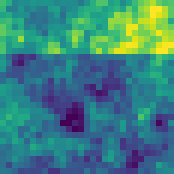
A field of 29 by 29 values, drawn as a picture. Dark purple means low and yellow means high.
The field is mottled with small blotches. The ninth with the highest average is the top right. There are no regular stripes. A horizontal seam about 30% of the way down splits the table, and the top part is higher.
